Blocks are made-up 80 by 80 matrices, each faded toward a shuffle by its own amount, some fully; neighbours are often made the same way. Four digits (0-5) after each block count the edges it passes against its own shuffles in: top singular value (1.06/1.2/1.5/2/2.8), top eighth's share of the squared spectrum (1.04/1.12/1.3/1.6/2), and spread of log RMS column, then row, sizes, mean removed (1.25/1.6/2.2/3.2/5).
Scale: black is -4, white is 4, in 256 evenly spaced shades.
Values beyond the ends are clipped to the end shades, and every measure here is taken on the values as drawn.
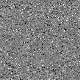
3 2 0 1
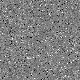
2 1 0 0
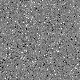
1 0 0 0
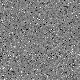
2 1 0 0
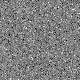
2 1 0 0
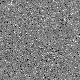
2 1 0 0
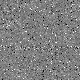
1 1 0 1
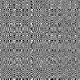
5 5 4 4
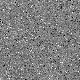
0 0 0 0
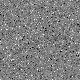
0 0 0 0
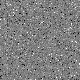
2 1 0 0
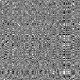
5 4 3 3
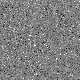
0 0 0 0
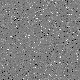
2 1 0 0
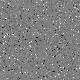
2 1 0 0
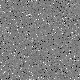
0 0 0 0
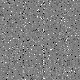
3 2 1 0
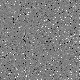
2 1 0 0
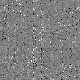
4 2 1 0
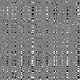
5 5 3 3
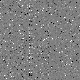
3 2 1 0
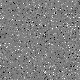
2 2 0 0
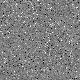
0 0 0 0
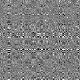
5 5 3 3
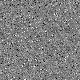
2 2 0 0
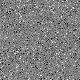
2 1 0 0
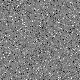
0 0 0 0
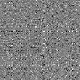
4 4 2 2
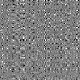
5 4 3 3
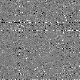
3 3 2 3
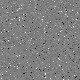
0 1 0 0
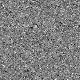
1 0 0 1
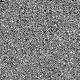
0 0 0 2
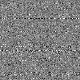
2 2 0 3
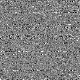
1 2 0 3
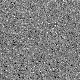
0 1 0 1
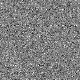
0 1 0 2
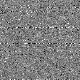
2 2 0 3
